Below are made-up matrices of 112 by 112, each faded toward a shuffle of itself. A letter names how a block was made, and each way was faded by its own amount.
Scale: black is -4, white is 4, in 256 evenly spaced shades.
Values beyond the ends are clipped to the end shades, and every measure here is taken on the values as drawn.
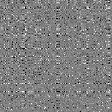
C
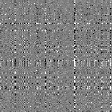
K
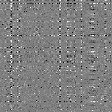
K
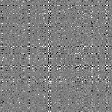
K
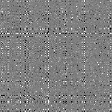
K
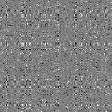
C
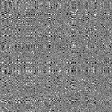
C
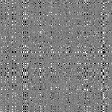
K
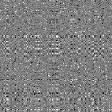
C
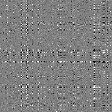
K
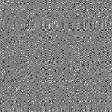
C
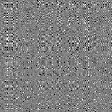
C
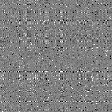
C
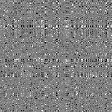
C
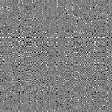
C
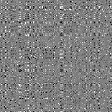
C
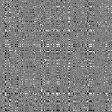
K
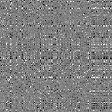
C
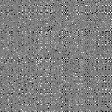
C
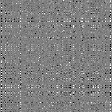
K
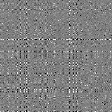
K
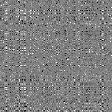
C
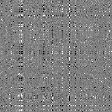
K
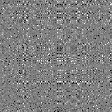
C
